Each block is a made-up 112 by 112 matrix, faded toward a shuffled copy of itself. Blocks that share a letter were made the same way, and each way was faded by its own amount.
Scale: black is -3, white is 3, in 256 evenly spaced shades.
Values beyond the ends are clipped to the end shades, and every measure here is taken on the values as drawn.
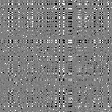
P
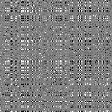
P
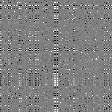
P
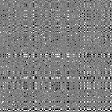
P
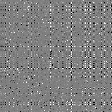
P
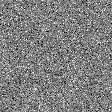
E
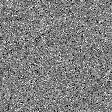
E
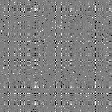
P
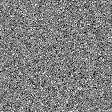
E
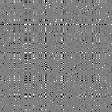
P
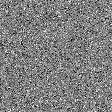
E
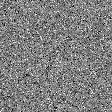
E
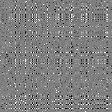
P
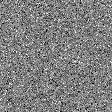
E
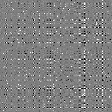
P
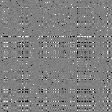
P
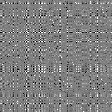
P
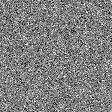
E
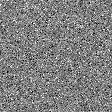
E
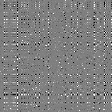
P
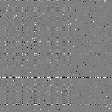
P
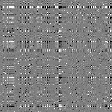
P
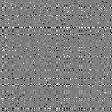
P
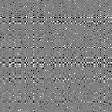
P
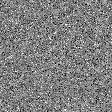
E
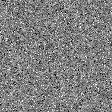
E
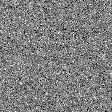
E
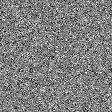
E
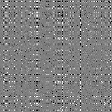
P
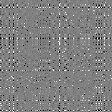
P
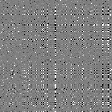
P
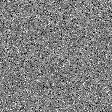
E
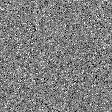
E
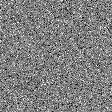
E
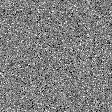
E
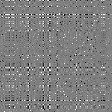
P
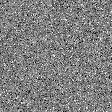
E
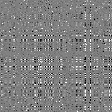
P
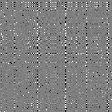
P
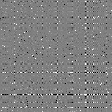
P
